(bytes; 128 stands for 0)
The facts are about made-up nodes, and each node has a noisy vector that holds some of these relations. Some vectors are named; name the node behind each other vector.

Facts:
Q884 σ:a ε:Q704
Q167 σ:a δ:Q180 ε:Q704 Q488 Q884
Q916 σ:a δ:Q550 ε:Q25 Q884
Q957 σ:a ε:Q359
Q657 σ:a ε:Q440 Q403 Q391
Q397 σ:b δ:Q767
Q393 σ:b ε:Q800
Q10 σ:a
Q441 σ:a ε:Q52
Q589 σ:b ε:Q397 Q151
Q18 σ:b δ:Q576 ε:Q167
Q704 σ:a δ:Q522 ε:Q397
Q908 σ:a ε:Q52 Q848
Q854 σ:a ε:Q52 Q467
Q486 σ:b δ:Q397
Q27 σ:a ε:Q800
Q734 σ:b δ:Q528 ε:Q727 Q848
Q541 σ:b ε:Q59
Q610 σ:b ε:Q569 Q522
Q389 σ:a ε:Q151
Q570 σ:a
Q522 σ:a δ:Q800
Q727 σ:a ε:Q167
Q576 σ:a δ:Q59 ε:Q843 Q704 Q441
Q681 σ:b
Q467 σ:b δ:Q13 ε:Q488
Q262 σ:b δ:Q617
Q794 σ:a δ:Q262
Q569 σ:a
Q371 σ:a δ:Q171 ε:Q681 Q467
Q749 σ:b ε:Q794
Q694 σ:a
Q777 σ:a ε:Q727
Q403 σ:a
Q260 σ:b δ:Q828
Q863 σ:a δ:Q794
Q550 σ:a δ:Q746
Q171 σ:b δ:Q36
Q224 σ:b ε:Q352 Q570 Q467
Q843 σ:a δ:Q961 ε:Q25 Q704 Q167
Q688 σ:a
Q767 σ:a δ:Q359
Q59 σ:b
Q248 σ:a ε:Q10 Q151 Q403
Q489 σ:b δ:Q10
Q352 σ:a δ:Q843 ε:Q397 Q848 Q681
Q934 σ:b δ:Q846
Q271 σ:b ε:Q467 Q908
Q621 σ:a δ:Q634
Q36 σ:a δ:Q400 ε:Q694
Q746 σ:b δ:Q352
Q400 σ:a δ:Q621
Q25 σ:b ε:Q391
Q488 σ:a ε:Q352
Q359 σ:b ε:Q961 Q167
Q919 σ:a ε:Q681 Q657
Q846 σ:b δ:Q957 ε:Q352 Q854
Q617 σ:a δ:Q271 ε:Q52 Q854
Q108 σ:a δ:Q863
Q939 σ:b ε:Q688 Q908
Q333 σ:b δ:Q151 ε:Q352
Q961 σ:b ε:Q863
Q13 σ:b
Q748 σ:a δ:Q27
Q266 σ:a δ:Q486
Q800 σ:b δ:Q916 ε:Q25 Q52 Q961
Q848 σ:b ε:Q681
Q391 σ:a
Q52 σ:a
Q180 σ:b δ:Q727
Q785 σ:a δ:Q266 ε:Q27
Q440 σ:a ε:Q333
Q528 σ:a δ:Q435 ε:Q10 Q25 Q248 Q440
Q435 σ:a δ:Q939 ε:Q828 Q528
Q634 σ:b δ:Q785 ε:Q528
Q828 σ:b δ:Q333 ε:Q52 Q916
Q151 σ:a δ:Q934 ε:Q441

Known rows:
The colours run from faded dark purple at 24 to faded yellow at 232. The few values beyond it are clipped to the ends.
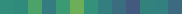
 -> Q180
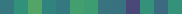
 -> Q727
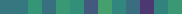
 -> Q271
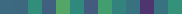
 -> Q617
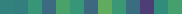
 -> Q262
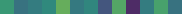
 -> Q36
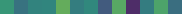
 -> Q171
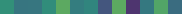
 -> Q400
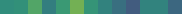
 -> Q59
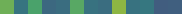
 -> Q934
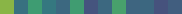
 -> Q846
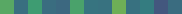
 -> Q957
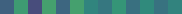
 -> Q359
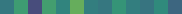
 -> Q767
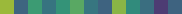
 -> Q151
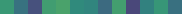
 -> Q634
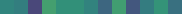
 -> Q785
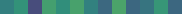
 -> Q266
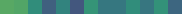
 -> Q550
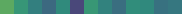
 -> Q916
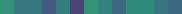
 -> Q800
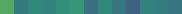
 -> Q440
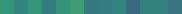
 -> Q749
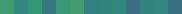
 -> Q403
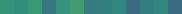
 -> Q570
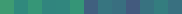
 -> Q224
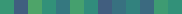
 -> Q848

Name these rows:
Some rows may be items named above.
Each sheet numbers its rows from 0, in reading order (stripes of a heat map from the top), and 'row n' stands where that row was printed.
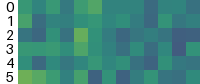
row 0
Q10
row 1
Q25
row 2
Q441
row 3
Q884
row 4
Q27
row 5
Q704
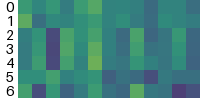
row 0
Q10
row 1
Q657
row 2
Q266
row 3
Q486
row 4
Q767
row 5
Q467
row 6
Q828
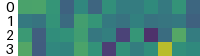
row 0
Q522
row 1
Q52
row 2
Q371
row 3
Q528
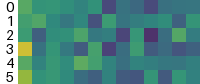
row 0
Q488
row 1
Q843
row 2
Q371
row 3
Q333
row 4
Q589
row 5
Q352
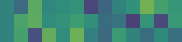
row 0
Q734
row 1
Q167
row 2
Q397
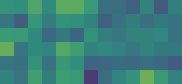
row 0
Q576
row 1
Q908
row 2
Q961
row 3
Q248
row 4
Q854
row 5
Q939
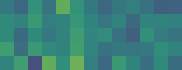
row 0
Q441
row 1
Q777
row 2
Q27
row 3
Q919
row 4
Q397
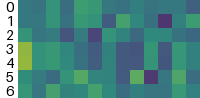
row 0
Q52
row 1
Q271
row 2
Q800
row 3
Q352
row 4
Q352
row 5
Q621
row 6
Q681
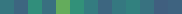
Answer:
Q441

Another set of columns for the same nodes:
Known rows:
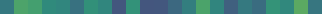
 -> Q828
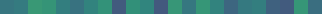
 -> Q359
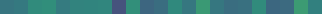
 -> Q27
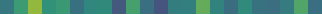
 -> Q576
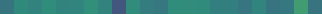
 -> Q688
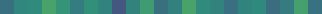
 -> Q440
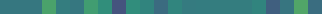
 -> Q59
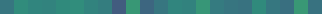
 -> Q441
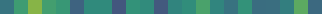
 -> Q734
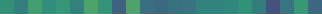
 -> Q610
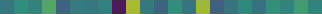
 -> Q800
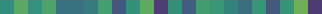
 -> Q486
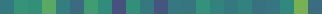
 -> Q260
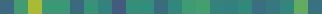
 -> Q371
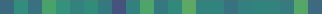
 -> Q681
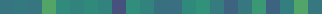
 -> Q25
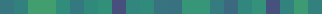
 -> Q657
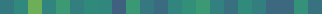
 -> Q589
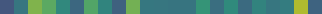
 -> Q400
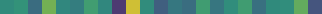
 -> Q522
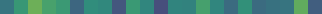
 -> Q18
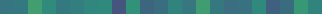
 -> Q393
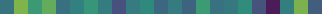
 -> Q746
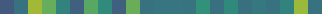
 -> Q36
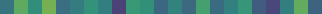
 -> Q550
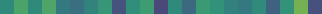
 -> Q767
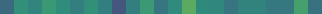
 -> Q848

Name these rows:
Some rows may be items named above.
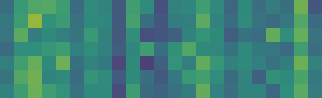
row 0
Q167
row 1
Q576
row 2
Q151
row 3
Q488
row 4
Q617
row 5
Q846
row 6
Q435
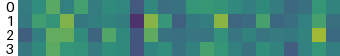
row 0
Q271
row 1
Q916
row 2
Q171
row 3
Q919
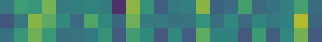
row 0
Q916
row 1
Q400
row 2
Q785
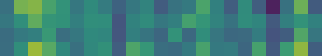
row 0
Q843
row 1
Q919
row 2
Q961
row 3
Q634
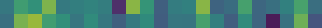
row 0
Q916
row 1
Q843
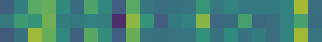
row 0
Q171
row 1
Q916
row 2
Q36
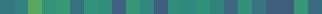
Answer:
Q777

